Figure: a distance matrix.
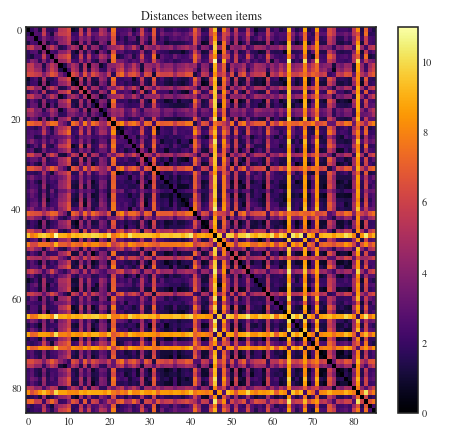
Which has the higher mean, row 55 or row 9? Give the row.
9
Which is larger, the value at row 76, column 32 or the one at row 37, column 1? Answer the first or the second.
the second
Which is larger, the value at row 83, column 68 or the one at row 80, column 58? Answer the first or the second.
the first
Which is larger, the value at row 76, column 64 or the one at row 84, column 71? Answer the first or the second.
the first
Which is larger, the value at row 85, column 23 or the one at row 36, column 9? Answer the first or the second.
the second
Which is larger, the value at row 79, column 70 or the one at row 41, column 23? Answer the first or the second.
the second
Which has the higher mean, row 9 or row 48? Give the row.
48
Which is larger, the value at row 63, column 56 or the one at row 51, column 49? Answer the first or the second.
the second
